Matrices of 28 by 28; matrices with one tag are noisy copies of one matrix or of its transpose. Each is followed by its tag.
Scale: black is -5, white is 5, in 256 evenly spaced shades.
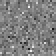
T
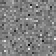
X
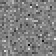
X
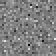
X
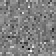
T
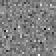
X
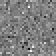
T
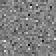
X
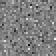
X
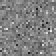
T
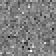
T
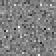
X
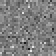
T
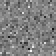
T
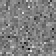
T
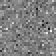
T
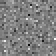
X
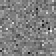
T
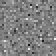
X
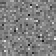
X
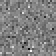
T
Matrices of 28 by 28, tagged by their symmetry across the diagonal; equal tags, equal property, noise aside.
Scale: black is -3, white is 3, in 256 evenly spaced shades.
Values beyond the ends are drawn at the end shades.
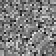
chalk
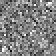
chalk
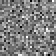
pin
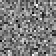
pin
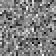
pin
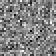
chalk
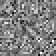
chalk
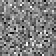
pin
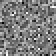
chalk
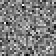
chalk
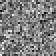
pin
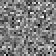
pin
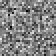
chalk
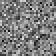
chalk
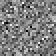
chalk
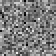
pin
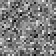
chalk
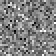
pin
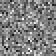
pin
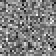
pin
